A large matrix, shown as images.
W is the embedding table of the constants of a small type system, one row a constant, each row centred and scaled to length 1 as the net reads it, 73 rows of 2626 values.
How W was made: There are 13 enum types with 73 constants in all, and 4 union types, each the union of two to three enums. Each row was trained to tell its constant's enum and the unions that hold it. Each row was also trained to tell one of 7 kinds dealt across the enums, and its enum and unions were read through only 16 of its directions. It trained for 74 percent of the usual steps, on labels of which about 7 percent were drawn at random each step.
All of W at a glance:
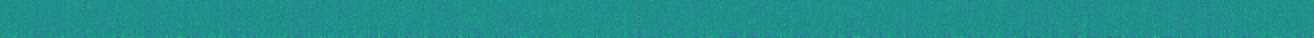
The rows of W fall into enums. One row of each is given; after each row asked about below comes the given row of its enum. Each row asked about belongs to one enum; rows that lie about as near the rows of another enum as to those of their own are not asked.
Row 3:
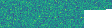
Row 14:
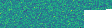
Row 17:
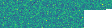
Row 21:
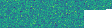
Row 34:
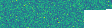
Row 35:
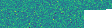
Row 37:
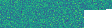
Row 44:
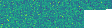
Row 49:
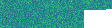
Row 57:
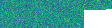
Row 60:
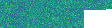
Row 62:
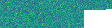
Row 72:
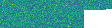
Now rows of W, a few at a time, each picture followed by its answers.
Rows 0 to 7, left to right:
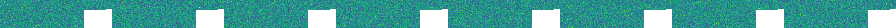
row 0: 49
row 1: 14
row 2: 35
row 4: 14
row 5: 62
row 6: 3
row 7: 44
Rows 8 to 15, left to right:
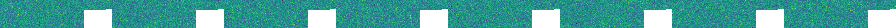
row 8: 21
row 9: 35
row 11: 60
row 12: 57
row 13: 3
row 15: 60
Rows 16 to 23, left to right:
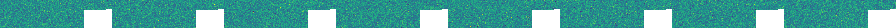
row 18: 35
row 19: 62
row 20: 21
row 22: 35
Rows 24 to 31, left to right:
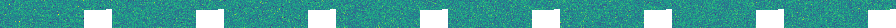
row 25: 72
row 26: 35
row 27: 62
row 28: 57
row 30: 57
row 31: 3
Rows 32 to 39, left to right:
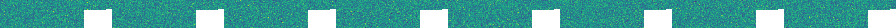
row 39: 44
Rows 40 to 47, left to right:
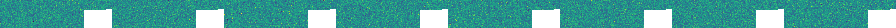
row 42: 44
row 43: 21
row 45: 14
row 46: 34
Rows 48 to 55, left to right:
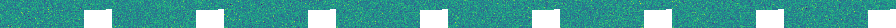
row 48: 14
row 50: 60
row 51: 72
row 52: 3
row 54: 72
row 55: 21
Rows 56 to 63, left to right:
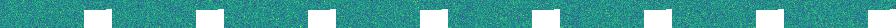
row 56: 57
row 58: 60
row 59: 3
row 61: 62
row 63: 62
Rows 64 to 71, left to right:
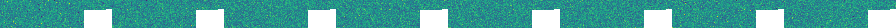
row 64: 21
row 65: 3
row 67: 72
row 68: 35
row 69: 62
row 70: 72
